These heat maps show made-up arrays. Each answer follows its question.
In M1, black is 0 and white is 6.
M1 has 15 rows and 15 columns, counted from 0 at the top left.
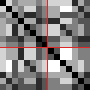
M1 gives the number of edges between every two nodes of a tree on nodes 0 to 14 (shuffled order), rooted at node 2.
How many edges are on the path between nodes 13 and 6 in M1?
1
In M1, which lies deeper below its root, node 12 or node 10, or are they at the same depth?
the same depth
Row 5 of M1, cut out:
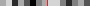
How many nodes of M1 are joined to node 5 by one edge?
2
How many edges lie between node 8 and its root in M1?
4
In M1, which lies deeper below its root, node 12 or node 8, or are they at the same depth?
node 8
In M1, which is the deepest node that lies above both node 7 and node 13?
6
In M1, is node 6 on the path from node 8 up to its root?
yes
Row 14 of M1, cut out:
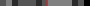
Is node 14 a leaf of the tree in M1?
no
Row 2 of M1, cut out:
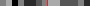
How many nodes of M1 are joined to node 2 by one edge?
3
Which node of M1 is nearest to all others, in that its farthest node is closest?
14
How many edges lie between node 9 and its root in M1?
4
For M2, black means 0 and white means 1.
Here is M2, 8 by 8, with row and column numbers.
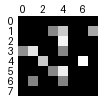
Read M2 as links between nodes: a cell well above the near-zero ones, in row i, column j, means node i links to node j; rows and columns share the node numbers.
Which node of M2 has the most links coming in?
node 4
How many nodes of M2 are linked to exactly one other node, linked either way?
3
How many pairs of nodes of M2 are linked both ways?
3
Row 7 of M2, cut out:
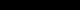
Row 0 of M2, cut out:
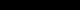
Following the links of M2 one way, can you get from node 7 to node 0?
no
